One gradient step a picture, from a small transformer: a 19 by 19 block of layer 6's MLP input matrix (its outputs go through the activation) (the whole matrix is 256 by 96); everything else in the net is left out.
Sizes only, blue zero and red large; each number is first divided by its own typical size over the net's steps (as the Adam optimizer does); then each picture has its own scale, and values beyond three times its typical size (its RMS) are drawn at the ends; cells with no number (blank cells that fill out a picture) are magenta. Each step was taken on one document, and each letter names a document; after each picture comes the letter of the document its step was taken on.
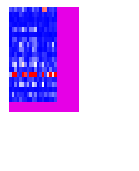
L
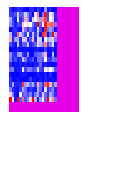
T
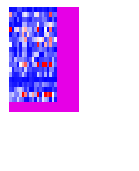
T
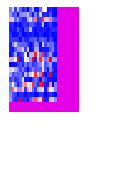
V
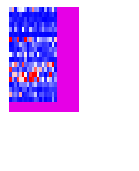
L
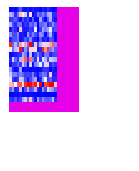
V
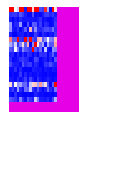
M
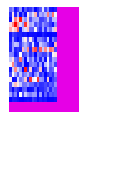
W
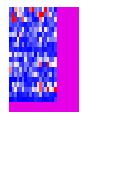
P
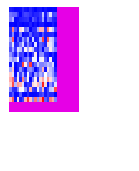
V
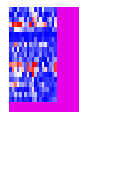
W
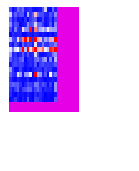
M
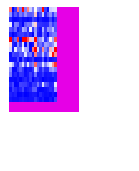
M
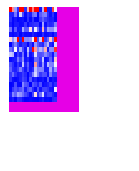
M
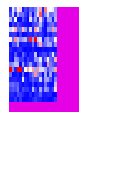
P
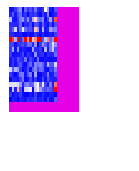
M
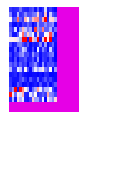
T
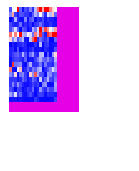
P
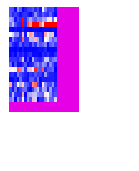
T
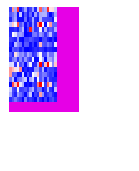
P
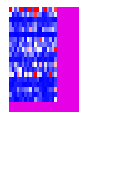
M
